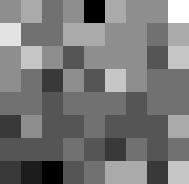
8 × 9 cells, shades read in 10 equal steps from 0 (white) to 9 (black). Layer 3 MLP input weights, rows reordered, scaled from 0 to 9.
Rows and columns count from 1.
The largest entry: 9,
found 2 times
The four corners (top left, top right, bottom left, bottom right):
4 0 7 2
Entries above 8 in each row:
1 0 0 0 0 0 0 1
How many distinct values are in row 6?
5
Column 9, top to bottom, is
0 3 2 5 5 3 5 2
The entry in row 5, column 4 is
5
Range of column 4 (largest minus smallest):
3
